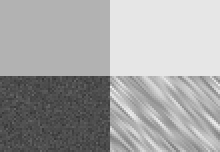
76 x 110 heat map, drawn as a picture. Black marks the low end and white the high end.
It is made of 2 by 2 panels. Panel 1,1: high, flat. Panel 1,2: very high, flat. Panel 2,1: low, fine-grained, faint in contrast. Panel 2,2: high, slanting down to the right.
